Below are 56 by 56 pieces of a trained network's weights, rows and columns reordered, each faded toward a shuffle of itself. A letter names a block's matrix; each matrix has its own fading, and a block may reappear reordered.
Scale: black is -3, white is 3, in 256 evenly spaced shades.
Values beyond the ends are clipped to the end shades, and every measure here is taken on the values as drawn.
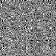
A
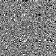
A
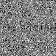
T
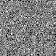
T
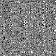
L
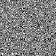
A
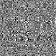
A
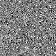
T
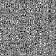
L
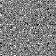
A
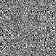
A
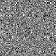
A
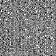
L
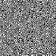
T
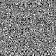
T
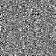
A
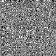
A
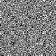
A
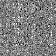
L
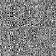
A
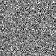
T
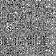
L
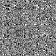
L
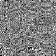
A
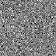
A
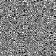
A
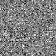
T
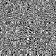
A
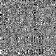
L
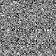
T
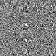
A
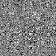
T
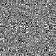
A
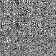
L
